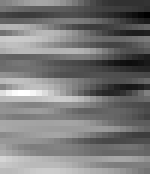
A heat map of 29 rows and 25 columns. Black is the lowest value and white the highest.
Neither half mirrors the other. Values rise toward the bottom left. Overall the values sit about 50% of the way up the scale. The grain runs across in streaks.
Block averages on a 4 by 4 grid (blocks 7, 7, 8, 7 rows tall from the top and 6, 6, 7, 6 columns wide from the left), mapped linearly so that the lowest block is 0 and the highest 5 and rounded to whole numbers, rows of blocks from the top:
3 3 1 0 | 4 3 2 0 | 5 5 3 1 | 5 5 3 2
